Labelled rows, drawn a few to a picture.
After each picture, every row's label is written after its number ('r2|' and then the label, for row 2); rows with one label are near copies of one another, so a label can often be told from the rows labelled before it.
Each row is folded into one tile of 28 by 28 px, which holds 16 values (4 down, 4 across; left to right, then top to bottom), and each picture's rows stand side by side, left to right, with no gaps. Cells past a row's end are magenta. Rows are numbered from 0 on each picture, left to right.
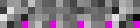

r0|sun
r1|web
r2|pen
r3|pen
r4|sun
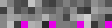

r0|web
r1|web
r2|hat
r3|sun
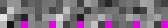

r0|sun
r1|hat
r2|sun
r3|web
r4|hat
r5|web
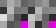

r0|sun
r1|sun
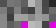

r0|hat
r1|web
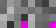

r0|sun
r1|pen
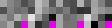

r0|web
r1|sun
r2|pen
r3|sun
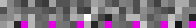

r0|web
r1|pen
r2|hat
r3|sun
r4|hat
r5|pen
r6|sun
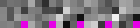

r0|hat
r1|pen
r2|sun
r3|web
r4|sun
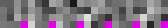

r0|hat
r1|pen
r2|pen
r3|sun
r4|hat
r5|sun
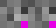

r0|hat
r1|hat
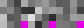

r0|pen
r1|sun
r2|hat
